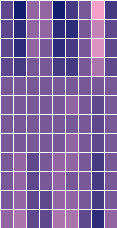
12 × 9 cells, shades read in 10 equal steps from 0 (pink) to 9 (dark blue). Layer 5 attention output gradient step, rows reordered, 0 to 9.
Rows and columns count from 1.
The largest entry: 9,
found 2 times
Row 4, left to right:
6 7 5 5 7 7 5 3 6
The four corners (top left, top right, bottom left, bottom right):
6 7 4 4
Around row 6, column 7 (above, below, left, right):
5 5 4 6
